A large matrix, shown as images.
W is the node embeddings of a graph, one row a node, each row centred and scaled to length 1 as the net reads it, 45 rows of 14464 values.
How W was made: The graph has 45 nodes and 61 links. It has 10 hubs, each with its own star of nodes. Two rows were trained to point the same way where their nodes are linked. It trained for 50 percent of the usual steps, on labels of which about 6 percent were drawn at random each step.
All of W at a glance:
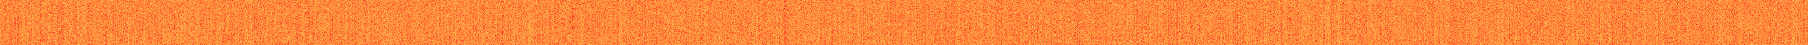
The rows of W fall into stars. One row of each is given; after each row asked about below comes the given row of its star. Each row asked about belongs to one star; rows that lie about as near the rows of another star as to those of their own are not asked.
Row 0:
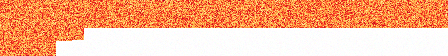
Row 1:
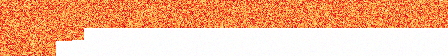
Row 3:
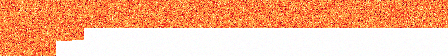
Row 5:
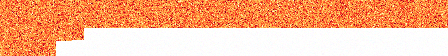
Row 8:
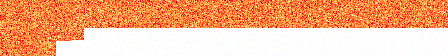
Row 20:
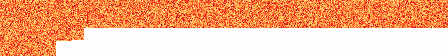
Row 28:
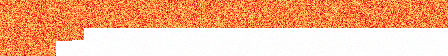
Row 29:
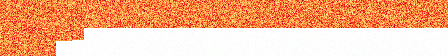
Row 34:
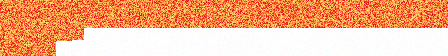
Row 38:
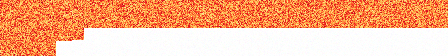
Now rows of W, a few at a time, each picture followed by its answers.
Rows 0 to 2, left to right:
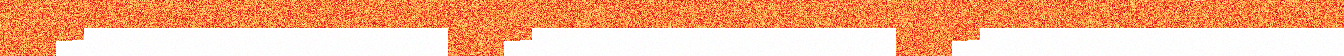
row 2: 20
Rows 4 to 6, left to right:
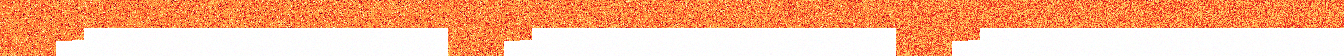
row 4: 1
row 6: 28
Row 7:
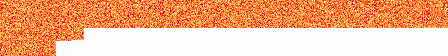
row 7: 29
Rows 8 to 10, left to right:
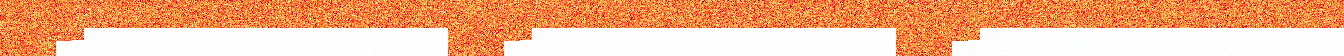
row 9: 29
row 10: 3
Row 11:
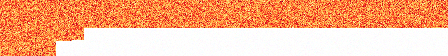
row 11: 5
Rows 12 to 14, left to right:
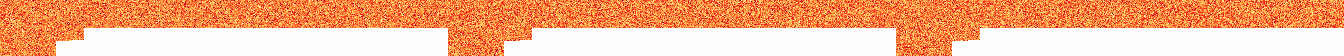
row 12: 1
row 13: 8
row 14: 34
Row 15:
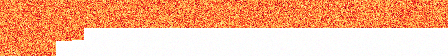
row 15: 28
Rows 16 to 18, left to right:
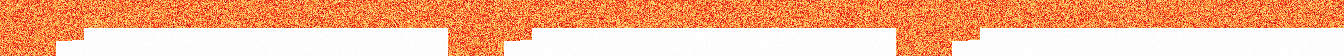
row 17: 28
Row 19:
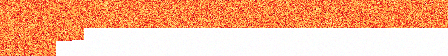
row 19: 8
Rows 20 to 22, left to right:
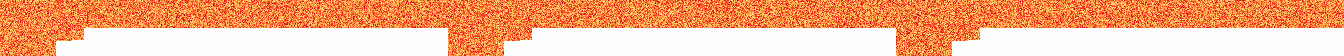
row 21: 28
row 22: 5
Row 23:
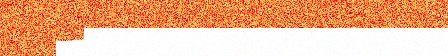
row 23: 0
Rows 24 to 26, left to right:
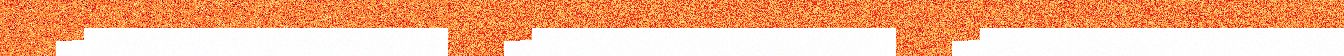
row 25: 29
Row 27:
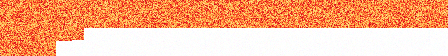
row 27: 8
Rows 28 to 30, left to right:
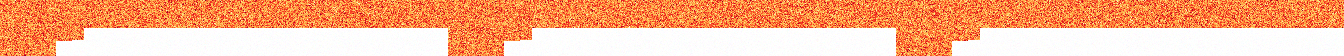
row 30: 34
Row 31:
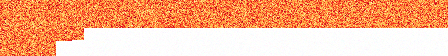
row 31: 29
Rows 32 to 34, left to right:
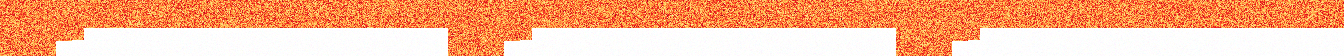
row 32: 1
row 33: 5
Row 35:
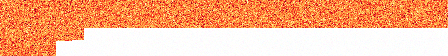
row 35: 34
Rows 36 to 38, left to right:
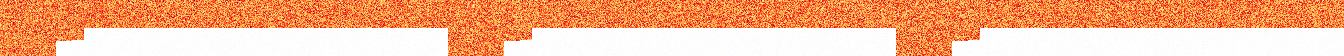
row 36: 0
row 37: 38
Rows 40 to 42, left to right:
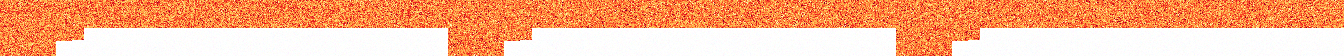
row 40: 34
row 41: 8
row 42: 38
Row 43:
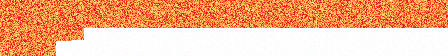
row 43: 5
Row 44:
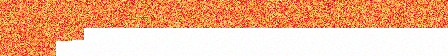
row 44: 3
